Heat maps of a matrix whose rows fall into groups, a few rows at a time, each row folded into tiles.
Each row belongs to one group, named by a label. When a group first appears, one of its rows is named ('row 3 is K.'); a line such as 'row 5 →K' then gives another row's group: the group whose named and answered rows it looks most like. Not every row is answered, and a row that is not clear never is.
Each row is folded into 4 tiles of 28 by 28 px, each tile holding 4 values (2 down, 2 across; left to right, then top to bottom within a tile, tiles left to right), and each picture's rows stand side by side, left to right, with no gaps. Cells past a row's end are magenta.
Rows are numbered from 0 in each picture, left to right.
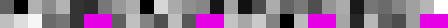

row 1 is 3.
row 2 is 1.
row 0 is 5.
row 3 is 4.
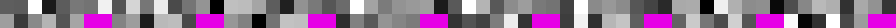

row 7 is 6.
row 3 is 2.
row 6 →3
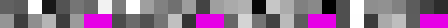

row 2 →3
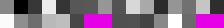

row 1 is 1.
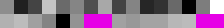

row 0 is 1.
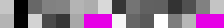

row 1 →6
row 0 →4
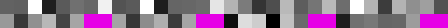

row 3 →2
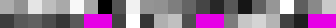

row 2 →5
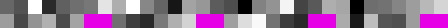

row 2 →5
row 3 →4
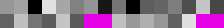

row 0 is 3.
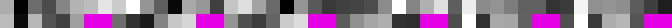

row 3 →5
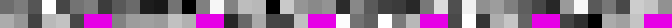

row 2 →2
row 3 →6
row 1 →6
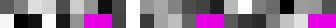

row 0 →6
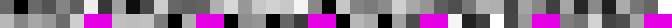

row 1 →1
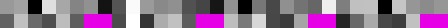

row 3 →2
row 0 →3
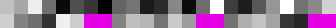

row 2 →5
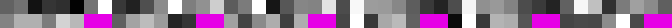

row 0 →6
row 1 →5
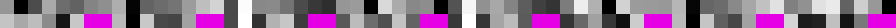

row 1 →4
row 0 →1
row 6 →4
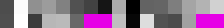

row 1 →4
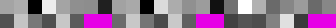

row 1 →3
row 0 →3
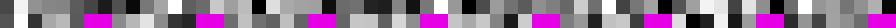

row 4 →1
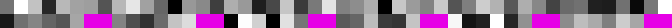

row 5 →6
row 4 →6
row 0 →2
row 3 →2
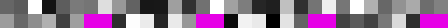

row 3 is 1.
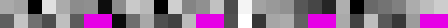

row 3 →4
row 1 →2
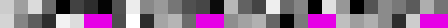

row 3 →1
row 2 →1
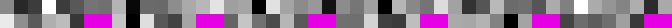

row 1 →4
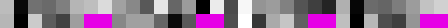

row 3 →4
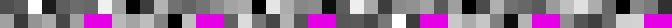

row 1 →1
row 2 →3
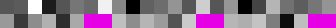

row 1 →1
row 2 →1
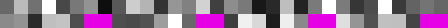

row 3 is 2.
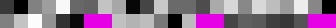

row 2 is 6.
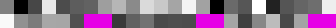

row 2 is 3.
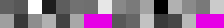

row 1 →2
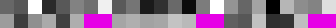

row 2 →2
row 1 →6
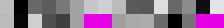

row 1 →1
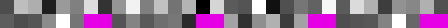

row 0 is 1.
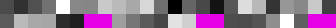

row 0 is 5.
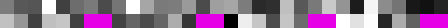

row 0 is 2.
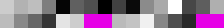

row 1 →5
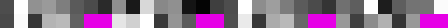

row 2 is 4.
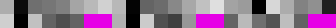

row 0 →4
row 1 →4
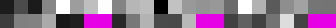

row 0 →5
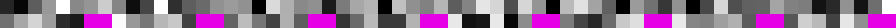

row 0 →5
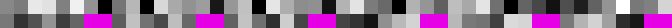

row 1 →3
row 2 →3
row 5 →5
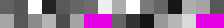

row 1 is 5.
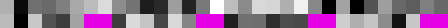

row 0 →4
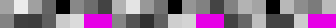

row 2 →2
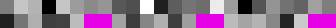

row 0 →2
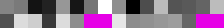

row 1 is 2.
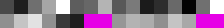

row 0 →5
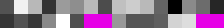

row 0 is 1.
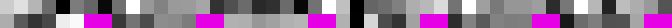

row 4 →2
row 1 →2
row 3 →4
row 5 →2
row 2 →6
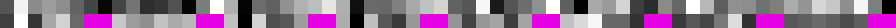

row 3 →4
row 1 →6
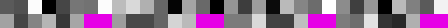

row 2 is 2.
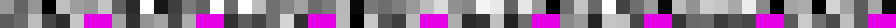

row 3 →4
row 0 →2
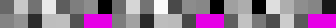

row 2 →3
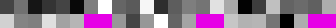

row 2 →1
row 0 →6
